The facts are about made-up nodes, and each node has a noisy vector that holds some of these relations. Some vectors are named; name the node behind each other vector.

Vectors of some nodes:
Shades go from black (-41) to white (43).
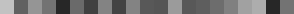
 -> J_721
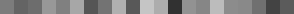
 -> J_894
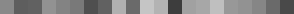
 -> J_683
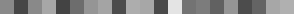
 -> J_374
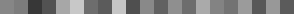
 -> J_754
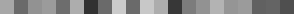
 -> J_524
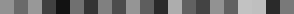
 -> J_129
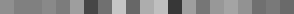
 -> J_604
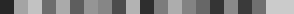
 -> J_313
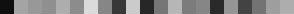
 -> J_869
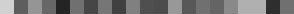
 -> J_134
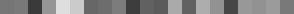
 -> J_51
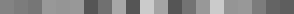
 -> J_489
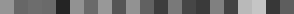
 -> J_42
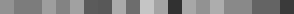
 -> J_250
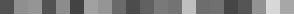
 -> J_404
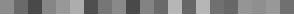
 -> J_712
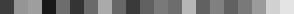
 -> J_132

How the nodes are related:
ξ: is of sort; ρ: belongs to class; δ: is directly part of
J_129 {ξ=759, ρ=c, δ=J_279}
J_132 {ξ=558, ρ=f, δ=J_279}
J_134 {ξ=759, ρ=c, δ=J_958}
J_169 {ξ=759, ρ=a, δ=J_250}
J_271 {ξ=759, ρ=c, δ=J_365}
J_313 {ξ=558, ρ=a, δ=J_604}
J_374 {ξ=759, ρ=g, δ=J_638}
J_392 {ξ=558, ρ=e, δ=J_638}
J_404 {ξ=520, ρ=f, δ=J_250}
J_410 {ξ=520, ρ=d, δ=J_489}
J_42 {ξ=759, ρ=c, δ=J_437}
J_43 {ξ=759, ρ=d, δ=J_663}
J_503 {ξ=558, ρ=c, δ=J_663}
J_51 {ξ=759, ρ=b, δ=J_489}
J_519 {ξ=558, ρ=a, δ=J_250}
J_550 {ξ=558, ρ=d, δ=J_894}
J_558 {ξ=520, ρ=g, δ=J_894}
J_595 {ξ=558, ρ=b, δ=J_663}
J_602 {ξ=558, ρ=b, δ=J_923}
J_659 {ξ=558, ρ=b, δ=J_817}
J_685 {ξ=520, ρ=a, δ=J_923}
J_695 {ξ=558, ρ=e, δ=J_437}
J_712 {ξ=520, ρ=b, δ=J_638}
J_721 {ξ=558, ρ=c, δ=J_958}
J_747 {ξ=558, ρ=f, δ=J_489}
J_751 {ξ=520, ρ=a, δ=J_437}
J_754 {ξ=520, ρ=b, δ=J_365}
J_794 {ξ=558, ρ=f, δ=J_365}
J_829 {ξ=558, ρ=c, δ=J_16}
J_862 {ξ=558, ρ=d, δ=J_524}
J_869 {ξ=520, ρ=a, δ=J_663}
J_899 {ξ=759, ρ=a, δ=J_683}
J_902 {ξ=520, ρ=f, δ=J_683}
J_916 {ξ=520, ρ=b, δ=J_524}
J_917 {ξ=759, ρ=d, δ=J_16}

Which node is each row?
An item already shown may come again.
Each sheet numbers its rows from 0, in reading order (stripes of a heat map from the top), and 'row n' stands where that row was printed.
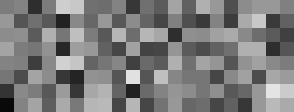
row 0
J_51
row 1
J_42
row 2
J_663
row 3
J_503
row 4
J_51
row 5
J_392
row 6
J_747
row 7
J_751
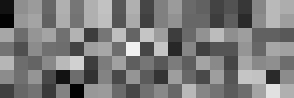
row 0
J_751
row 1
J_751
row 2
J_524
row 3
J_695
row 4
J_916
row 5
J_129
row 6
J_902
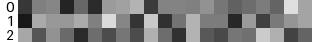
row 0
J_794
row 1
J_869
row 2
J_829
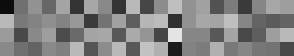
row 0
J_899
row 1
J_958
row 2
J_374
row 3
J_437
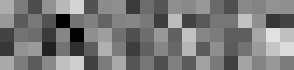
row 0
J_659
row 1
J_271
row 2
J_902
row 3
J_132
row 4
J_916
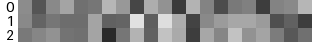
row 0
J_558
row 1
J_365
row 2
J_279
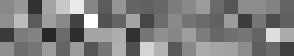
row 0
J_595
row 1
J_43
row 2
J_794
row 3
J_638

